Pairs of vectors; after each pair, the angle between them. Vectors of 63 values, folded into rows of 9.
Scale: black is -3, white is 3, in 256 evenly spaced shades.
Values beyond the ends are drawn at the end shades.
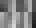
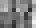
nearly opposite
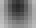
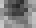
nearly parallel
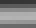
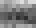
nearly opposite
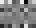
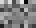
nearly parallel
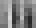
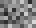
orthogonal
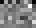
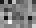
partly aligned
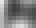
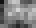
nearly opposite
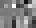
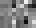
nearly opposite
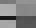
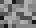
orthogonal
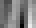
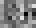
orthogonal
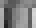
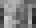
nearly opposite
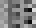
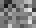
partly opposed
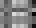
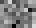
partly opposed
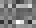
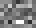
nearly parallel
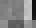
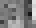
nearly opposite
